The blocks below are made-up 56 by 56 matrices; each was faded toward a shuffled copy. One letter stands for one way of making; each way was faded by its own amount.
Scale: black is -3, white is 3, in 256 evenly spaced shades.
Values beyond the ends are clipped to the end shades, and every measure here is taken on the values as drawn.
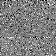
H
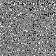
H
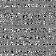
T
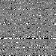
T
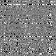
T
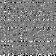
T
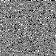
H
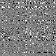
T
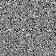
H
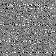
H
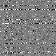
T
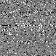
H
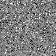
H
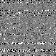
T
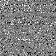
H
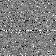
H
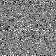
H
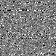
H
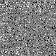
H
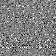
H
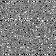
H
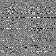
T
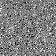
H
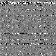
T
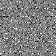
H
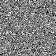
H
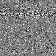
H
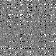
T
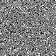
H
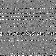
T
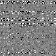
T
